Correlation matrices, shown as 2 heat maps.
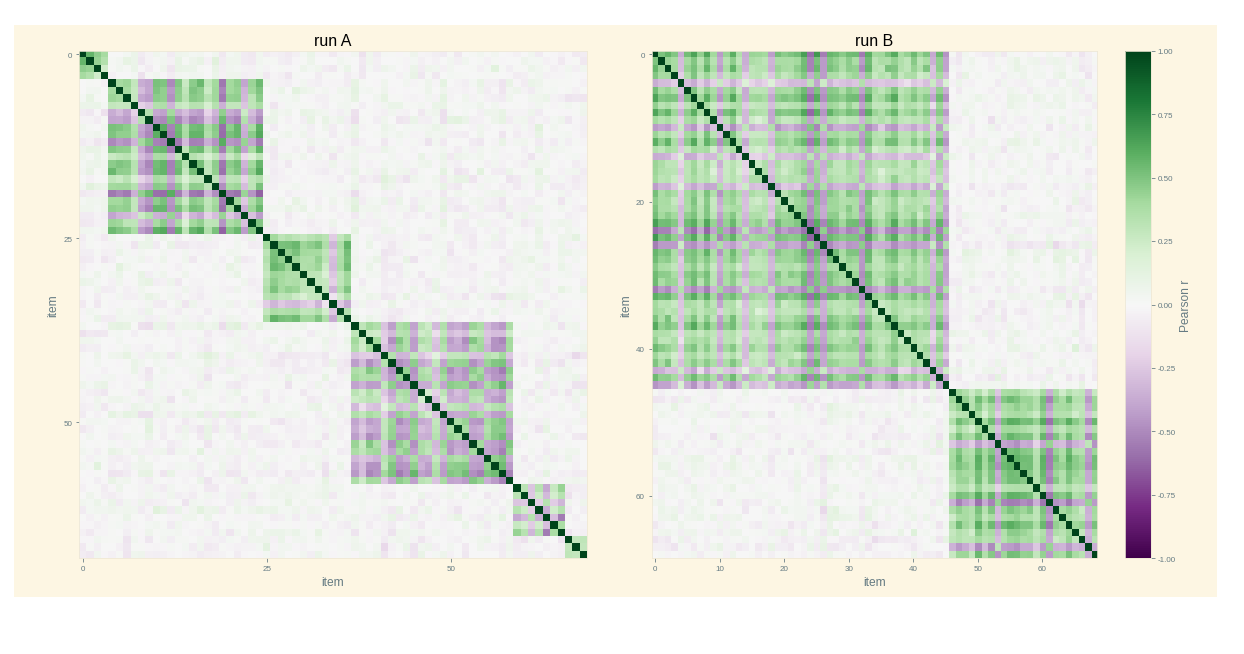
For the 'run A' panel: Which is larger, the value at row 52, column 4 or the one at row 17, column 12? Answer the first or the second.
the first
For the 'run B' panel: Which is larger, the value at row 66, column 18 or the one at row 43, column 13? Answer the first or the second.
the first
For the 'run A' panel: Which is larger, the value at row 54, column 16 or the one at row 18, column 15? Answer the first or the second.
the second
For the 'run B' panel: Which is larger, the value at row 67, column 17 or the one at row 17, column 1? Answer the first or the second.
the second
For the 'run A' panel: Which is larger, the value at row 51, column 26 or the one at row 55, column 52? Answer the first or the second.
the second
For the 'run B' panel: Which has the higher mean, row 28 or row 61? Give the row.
28
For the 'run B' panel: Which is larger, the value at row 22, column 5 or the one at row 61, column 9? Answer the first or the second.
the first
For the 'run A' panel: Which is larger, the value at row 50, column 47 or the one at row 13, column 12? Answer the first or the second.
the first
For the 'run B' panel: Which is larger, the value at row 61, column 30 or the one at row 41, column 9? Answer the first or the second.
the second
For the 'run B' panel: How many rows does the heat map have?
69
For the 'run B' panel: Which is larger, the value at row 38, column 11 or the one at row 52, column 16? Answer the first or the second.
the first
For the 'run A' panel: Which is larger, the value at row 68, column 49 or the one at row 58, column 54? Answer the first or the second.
the second
